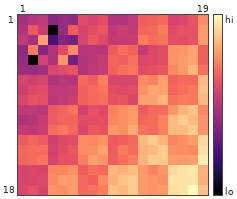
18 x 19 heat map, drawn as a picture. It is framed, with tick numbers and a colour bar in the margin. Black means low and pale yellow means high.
In the top left lies a patch that is rougher than the rest. The field climbs toward the bottom right. Values change most from cell to cell in the top left. On average the colour sits 70% of the way up the scale. The top left is the ninth with the lowest average. Neither half mirrors the other. The ninth with the highest average is the bottom right.
